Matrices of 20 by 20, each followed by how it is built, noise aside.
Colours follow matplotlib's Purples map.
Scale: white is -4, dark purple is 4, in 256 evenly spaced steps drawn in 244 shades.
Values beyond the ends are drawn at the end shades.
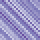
Toeplitz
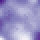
smooth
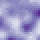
smooth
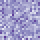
noise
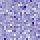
noise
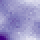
smooth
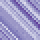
Toeplitz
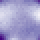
smooth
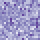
noise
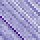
Toeplitz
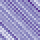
Toeplitz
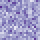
noise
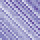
Toeplitz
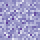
noise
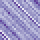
Toeplitz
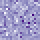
noise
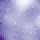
smooth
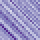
Toeplitz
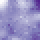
smooth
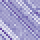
Toeplitz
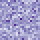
noise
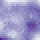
smooth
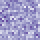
noise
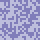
noise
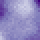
smooth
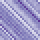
Toeplitz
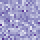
noise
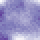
smooth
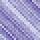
Toeplitz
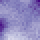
smooth
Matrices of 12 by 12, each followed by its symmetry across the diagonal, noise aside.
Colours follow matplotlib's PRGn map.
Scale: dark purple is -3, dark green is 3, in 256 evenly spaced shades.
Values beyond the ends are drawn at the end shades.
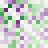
antisymmetric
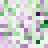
neither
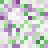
symmetric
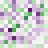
symmetric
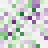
antisymmetric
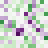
neither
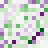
symmetric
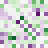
antisymmetric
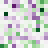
neither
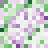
symmetric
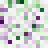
antisymmetric
